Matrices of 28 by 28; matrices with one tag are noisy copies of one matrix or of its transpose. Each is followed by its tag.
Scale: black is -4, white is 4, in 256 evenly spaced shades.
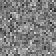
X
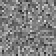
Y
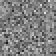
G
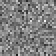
Y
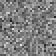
Y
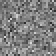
X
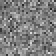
X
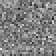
G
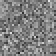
G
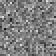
Y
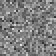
Y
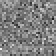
G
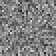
Y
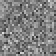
G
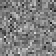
X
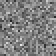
Y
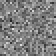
Y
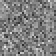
G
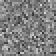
G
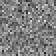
Y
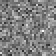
X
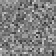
G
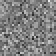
G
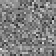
G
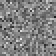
Y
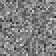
Y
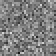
G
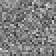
G
